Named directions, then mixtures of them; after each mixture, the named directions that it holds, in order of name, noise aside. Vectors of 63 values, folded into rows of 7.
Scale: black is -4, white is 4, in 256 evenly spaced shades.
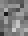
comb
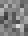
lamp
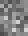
comb, lamp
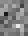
comb, lamp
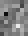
comb, lamp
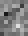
comb, lamp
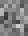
lamp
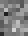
comb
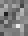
comb, lamp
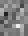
comb, lamp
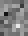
comb, lamp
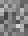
lamp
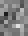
comb, lamp
